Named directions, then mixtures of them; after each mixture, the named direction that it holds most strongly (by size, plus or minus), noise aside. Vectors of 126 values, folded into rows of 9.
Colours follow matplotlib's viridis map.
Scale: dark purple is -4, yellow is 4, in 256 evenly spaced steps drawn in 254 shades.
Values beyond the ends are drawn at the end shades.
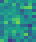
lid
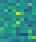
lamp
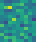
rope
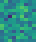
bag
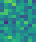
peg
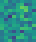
bag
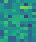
lid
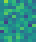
peg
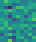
rope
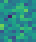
bag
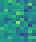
lamp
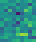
lamp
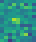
lid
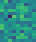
bag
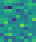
rope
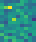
rope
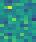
rope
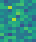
rope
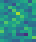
lamp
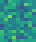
bag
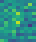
lamp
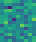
rope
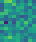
peg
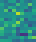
lamp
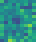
lid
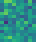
peg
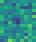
lid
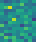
rope
